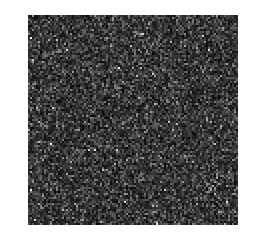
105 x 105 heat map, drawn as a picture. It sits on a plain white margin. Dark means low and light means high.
Mirror symmetry: none. Histogram: skewed, a long tail of high values. Average level on the scale: 20%. Odd rows or columns: none. Stripes: none. Grain: fine.
